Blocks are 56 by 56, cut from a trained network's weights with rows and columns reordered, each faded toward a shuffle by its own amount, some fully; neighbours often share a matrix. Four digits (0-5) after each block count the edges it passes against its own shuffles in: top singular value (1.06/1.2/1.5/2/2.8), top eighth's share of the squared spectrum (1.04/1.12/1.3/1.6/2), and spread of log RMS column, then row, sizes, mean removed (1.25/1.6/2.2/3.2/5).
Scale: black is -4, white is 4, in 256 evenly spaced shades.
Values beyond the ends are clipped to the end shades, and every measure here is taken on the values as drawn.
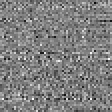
3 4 0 3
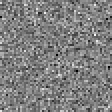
0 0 0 0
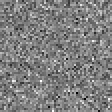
0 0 0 0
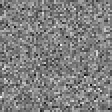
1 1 0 0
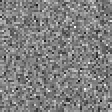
0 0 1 0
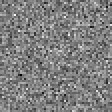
0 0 0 0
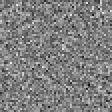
1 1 0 0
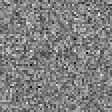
2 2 1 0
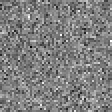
0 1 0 0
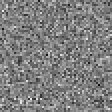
2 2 0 1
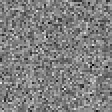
0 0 0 0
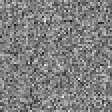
1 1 0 0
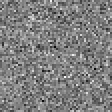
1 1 0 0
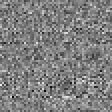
3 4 0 3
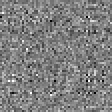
3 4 2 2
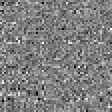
3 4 2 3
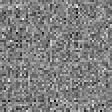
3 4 2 2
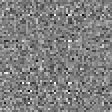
4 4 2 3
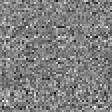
4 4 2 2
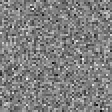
1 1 0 0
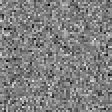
1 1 0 0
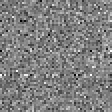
3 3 0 2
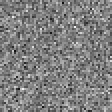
2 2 0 1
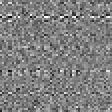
4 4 1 3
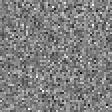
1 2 1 0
